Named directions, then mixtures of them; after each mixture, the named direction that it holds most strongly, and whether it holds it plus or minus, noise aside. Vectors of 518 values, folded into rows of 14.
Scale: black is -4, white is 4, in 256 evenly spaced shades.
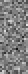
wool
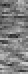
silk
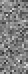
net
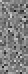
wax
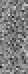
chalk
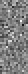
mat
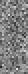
chalk, plus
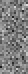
chalk, plus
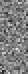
wool, minus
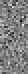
mat, minus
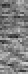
silk, plus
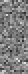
net, plus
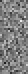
wax, minus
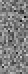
wax, plus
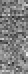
chalk, plus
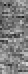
silk, plus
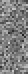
chalk, plus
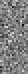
mat, plus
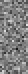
wool, plus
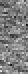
silk, plus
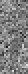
net, plus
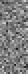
net, minus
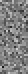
wax, plus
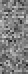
mat, minus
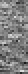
silk, minus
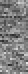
silk, plus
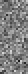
net, minus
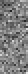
net, minus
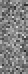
chalk, minus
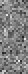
net, plus
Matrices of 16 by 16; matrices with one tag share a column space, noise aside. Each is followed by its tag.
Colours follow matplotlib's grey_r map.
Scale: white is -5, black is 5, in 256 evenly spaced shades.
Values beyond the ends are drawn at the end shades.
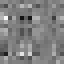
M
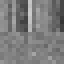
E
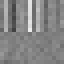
E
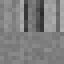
E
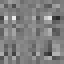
M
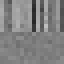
E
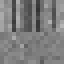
E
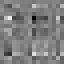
M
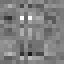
M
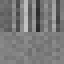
E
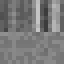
E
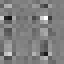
M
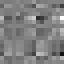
M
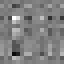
M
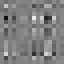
M
